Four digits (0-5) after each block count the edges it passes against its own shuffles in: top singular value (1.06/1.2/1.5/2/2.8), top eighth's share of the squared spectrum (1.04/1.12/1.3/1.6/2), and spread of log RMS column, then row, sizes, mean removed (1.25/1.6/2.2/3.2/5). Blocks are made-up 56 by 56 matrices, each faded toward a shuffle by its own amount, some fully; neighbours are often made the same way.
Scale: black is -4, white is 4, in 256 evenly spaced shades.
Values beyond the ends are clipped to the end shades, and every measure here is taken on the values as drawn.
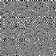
4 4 1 2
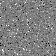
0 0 0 0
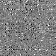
3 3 1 2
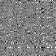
3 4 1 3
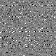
3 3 1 2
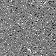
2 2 0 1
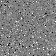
2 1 0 0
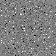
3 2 1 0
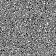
0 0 0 0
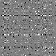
4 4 2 2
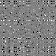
4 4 2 2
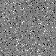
3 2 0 1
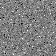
0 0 0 0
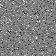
0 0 0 0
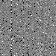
3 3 2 0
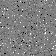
0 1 0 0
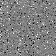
2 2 1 0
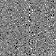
3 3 2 1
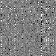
4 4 3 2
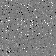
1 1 0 0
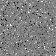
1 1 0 0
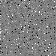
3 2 1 0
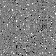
3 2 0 0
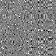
4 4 2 2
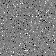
0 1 0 0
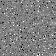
2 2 0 0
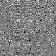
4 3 1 1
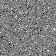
0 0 0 0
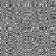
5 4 3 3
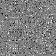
3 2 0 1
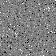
1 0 0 0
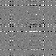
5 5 2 3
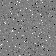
0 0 0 0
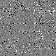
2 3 2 2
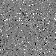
1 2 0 1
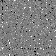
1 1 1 1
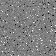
0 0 0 0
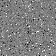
0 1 0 0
